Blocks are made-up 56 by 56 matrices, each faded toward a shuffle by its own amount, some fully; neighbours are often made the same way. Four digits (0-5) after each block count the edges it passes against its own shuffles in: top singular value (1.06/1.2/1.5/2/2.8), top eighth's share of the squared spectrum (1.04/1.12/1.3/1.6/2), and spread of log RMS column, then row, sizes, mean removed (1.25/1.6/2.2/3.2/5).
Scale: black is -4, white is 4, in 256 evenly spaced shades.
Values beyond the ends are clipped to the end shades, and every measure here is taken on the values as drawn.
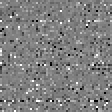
2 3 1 2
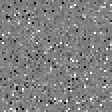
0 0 0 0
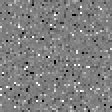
0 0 0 0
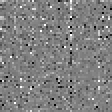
2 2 1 2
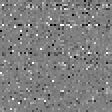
2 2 1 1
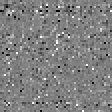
2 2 1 2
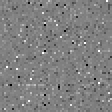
1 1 0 0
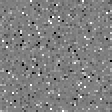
0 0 0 0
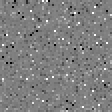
0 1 0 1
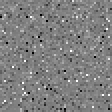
1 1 0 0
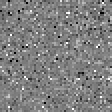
1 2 1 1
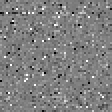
2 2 1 1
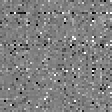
2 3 2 2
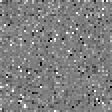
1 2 1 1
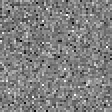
0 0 0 0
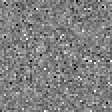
0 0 0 0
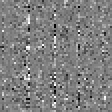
2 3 3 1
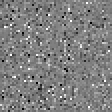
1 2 2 0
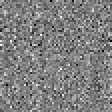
3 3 1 1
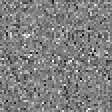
3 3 1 1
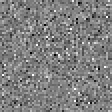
2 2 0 0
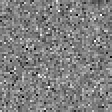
1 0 0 0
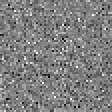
3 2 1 1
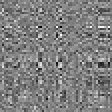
4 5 3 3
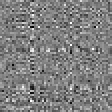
4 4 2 2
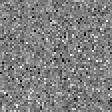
1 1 0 0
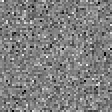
3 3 1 1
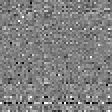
4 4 2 3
